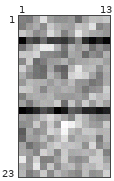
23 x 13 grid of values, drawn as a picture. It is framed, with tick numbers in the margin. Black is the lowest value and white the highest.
Rows 4 and 14 differ from the rows beside them. Most values sit high, with a long tail of low ones. On average the colour sits 60% of the way up the scale.
